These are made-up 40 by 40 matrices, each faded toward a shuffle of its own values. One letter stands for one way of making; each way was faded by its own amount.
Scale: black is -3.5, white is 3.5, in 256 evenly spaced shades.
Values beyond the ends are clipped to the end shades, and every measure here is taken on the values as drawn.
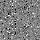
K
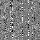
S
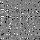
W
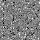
K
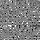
W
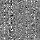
S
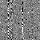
S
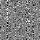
S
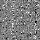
K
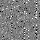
K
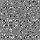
W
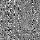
S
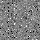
K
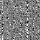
S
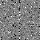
K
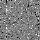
K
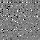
W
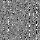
S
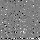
W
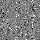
K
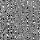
S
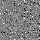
K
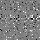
W
